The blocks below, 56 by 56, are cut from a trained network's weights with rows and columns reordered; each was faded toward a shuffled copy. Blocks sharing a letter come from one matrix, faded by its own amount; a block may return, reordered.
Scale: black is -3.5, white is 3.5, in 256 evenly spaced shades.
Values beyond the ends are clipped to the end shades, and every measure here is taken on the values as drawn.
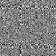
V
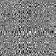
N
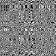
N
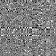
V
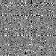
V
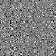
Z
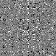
Z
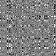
N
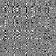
N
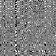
N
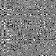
Z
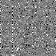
Z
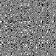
Z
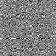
V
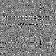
V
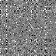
Z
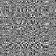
N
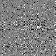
Z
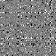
Z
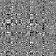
N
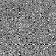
V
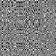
N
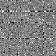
V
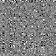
Z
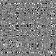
Z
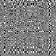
N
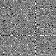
V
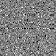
V
